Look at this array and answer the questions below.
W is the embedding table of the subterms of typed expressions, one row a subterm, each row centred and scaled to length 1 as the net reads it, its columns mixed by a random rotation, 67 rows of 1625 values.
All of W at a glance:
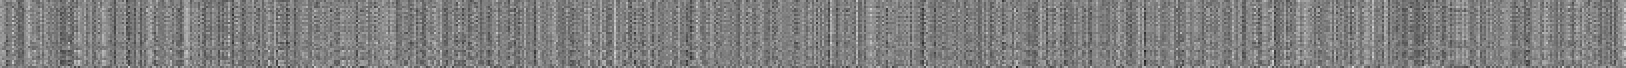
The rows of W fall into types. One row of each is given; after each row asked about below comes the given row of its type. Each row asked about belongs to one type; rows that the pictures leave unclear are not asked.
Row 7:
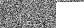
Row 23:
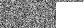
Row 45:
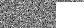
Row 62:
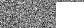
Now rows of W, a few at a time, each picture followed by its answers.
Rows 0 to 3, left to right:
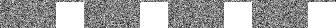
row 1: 7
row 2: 23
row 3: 62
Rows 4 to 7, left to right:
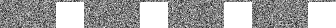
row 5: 62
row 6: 7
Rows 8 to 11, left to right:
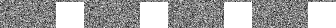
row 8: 45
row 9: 62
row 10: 23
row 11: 23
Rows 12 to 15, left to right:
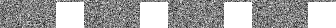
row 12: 7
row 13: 62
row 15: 62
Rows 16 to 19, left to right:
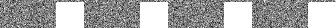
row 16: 7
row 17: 45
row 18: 62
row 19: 45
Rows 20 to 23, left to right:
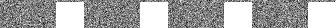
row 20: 7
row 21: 23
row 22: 45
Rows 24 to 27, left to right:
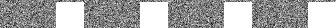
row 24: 62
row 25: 45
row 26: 7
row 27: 23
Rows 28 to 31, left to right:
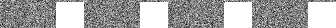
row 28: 23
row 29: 45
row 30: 7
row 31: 23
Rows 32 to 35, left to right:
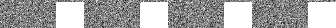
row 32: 45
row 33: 45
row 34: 62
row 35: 7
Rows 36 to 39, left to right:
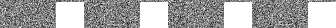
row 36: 62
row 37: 7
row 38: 62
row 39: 7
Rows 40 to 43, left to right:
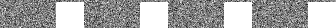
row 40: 62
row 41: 62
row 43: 45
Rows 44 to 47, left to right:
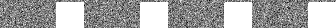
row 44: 23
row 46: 45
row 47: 23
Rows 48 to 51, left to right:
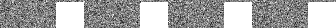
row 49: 7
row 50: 62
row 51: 62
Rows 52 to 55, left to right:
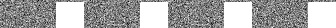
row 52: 23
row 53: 7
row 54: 7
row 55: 62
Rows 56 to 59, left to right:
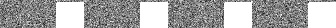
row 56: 7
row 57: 23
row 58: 23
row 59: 7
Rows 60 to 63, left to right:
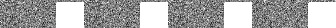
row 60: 62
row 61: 62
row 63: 45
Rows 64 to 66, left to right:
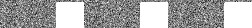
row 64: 62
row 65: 62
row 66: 23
